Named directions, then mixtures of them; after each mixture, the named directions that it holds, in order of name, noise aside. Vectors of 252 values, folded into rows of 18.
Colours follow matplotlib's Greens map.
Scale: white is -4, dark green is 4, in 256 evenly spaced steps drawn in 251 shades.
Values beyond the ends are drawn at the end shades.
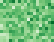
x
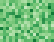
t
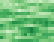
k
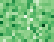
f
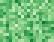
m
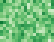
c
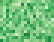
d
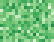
t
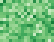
c, m, x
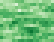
k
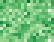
c, d, m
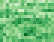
d, k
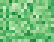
d, m, t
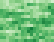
k, t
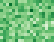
k, t, x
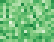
c, d
